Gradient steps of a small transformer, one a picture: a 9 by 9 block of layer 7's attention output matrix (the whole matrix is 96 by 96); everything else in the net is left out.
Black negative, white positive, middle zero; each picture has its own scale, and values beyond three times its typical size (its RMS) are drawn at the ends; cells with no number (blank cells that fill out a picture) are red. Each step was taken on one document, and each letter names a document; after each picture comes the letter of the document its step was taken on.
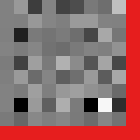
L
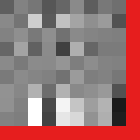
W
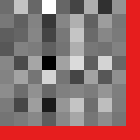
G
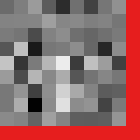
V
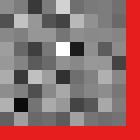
V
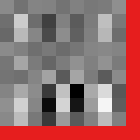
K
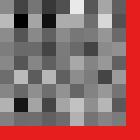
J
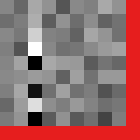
V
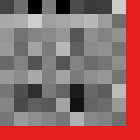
W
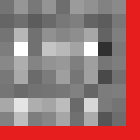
L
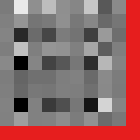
L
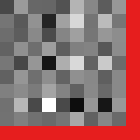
G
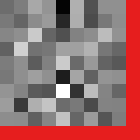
V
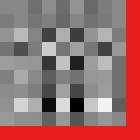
K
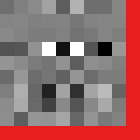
K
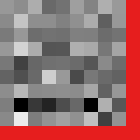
L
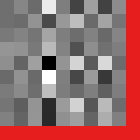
G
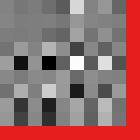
J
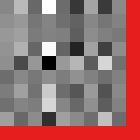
G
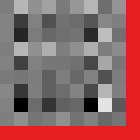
L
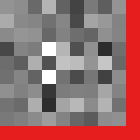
G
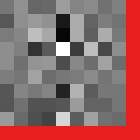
V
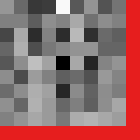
V
